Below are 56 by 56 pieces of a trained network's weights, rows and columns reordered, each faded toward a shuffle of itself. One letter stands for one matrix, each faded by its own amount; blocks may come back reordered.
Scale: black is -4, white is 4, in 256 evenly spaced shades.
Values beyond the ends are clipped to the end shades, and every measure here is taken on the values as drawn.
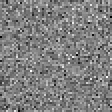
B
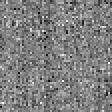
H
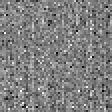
H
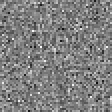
B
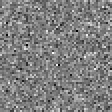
B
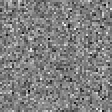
B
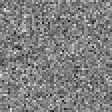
B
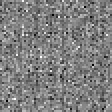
H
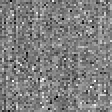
H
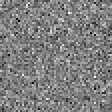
B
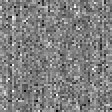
H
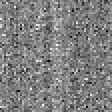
H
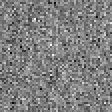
B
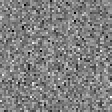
B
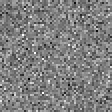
B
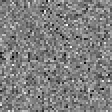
B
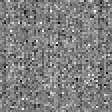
H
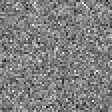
B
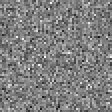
B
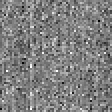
H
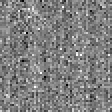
H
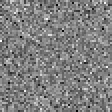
B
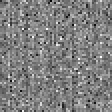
H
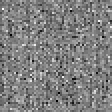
H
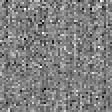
H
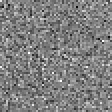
B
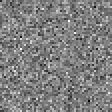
B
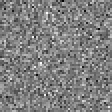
B
